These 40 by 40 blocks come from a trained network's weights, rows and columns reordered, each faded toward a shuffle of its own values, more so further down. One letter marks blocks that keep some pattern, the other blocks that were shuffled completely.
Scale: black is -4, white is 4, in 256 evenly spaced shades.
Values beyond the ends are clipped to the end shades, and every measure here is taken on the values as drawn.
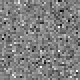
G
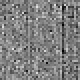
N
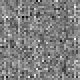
N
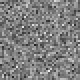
G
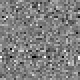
N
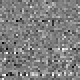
N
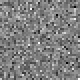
G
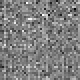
N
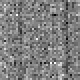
N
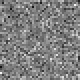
G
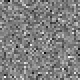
G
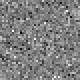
G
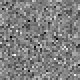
G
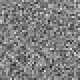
G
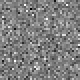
G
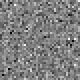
G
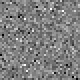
G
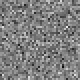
G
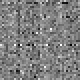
N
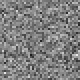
N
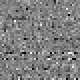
N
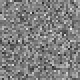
G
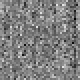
N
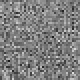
N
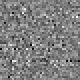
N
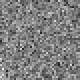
G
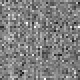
N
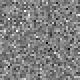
G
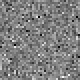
G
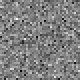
G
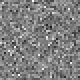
G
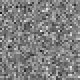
N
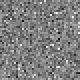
G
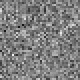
N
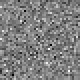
G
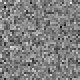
N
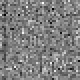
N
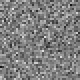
G
